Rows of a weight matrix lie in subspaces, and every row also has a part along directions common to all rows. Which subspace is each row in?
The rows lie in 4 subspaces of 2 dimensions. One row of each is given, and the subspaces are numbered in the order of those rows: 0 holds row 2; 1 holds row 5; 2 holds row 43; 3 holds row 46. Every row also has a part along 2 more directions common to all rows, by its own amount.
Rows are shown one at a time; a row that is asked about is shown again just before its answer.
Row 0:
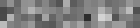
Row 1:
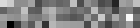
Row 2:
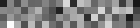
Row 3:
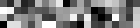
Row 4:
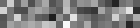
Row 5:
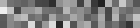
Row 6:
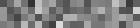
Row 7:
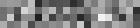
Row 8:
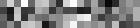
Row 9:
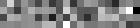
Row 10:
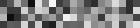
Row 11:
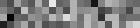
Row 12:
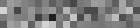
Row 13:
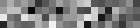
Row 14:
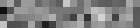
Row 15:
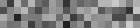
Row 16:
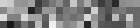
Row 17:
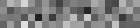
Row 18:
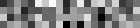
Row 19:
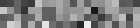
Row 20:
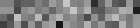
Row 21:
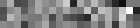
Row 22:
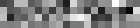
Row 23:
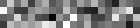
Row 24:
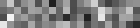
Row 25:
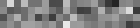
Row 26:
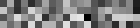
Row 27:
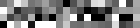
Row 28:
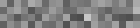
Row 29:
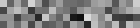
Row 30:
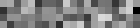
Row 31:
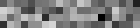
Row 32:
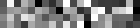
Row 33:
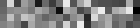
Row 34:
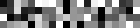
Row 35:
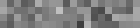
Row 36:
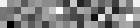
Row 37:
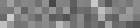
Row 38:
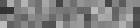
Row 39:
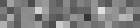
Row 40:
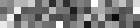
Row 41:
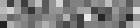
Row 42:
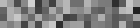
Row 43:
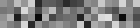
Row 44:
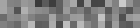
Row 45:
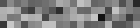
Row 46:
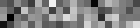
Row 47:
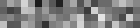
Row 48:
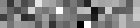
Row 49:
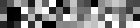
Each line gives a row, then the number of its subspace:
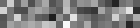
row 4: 2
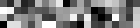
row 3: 2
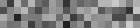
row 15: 2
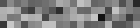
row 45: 0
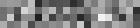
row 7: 2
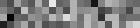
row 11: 3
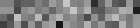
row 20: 3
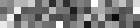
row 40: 3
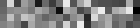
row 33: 0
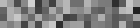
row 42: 3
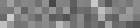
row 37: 3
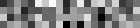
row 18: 1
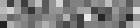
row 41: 1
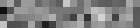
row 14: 2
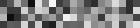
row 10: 3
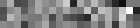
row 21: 1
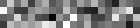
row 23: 2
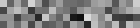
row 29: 1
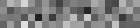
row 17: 2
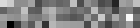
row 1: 0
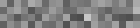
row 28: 1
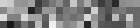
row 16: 0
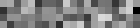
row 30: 3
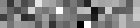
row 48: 0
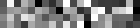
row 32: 0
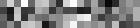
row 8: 2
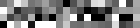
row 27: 2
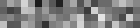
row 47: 1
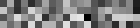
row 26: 1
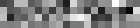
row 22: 1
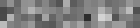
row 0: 0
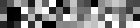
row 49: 3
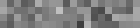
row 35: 0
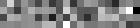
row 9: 2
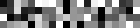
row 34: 1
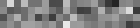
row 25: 2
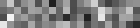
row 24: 3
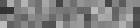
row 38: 1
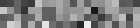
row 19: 0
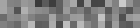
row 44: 1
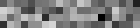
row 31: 0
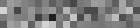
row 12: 2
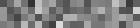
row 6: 3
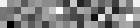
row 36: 0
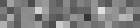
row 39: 3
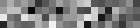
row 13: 0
